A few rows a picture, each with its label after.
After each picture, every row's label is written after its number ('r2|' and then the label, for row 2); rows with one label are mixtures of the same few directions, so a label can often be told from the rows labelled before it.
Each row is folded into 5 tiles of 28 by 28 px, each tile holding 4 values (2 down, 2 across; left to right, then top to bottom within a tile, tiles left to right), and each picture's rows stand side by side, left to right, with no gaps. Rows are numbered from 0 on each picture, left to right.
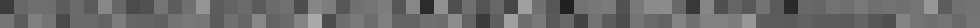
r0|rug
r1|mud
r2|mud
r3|rug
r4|rug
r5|rug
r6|rug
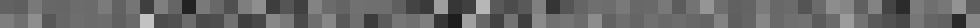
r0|mud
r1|mud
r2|rug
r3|mud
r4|mud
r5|rug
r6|mud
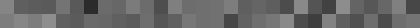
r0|rug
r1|rug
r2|mud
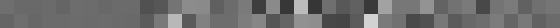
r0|mud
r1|mud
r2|rug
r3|mud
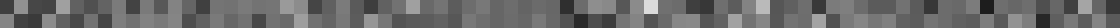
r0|mud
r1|mud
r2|rug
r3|mud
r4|rug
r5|mud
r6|rug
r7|rug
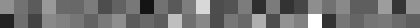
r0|mud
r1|mud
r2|mud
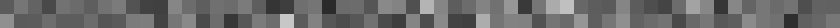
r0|mud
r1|rug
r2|mud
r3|rug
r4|rug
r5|rug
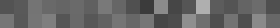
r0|rug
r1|mud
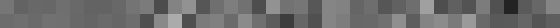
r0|rug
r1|mud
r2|mud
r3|rug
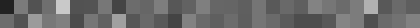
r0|mud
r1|mud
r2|rug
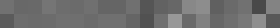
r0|mud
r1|mud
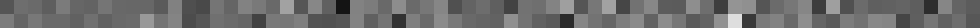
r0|mud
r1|mud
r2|mud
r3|rug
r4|mud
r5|mud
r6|rug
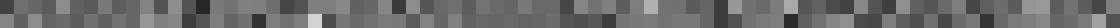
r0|mud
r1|mud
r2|mud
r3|mud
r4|rug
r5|rug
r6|mud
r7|mud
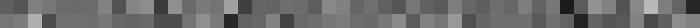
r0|mud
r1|rug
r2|mud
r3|mud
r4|rug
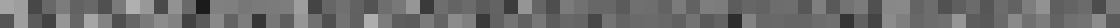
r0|rug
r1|mud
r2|rug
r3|rug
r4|mud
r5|mud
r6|mud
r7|mud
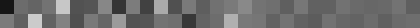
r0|mud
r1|rug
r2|mud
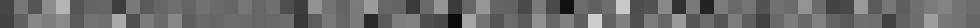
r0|mud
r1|mud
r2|rug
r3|mud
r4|mud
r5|rug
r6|rug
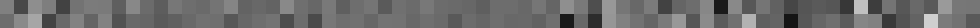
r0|mud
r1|rug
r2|mud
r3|mud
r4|mud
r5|rug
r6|rug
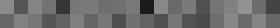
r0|mud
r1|rug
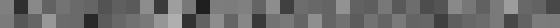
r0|rug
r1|mud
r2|mud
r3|rug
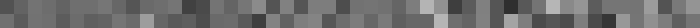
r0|rug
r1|mud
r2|mud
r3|rug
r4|rug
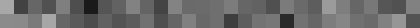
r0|rug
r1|rug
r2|mud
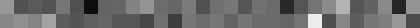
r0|rug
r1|mud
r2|mud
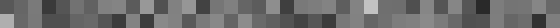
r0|mud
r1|mud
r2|rug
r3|mud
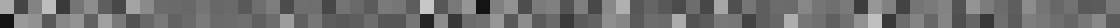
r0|mud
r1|rug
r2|mud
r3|mud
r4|mud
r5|rug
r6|mud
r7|mud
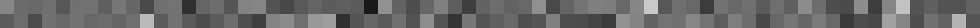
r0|mud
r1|mud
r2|rug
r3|mud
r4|rug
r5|rug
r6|mud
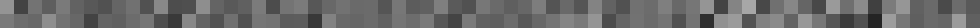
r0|rug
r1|mud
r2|mud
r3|mud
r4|mud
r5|mud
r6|mud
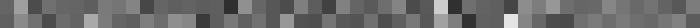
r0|rug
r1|rug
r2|mud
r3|rug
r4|mud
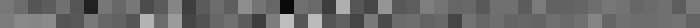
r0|rug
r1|mud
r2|mud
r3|mud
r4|mud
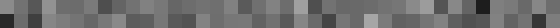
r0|mud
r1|rug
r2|rug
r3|mud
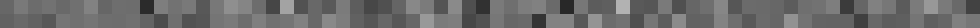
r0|rug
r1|rug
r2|rug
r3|mud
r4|mud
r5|rug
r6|rug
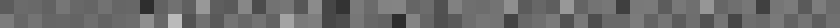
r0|mud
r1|mud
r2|mud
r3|rug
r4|mud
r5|mud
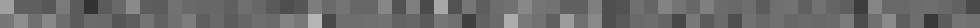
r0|rug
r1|rug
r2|mud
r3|rug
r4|mud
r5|mud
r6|rug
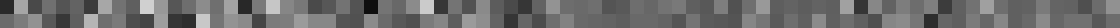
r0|rug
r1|rug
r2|rug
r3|rug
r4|mud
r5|mud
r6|rug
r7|rug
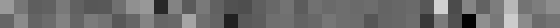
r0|rug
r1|rug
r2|rug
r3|rug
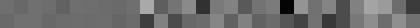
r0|mud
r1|mud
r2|rug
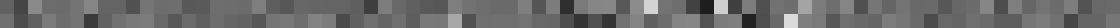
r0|rug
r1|mud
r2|rug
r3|mud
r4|rug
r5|rug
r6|rug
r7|rug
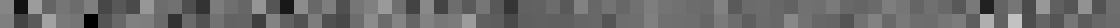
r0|rug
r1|mud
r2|rug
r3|rug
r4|rug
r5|rug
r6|mud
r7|mud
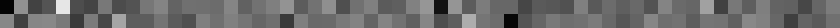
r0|mud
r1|rug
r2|mud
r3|rug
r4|rug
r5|rug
